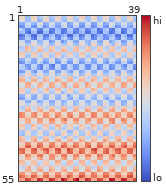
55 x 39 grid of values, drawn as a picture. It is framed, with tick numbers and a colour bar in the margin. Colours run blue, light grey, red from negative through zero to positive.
On average the colour sits 50% of the way up the scale. Stripes running across repeat 5 times from top to bottom. Values rise toward the bottom.
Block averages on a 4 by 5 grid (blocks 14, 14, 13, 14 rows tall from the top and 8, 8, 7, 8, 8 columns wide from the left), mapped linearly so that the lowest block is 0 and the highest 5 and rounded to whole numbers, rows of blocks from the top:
0 0 0 0 0 | 1 1 1 1 1 | 3 3 3 3 3 | 5 5 5 5 5
